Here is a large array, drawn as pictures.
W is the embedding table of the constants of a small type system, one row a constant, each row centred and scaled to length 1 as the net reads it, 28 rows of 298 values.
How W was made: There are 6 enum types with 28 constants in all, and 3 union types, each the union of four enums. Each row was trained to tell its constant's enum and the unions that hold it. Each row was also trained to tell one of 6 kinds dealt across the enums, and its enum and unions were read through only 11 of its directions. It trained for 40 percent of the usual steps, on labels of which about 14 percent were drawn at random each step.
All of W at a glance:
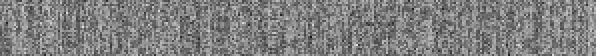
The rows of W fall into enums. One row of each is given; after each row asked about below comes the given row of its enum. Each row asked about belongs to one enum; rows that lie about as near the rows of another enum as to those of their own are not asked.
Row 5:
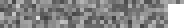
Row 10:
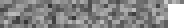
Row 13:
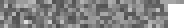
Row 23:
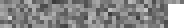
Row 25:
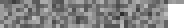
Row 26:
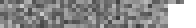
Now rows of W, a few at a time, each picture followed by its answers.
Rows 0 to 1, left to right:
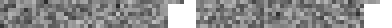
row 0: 10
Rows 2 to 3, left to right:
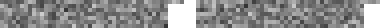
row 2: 23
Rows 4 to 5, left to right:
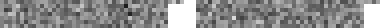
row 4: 5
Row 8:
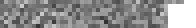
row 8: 10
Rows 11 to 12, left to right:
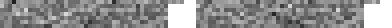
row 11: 25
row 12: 25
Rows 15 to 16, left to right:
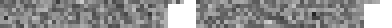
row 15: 5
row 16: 25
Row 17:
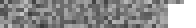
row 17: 26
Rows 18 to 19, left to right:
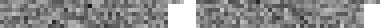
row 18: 25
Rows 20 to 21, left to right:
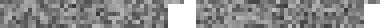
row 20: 23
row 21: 23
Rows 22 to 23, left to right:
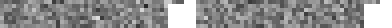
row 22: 23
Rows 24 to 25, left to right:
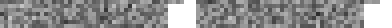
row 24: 26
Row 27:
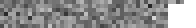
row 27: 5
